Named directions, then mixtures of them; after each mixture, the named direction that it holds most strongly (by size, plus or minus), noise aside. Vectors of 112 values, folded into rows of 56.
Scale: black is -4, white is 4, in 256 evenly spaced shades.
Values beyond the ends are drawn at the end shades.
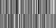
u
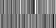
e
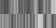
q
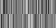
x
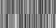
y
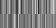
u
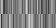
x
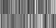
q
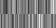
q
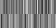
x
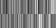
q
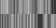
q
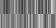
q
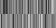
x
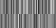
u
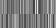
y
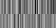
u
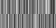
u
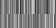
e
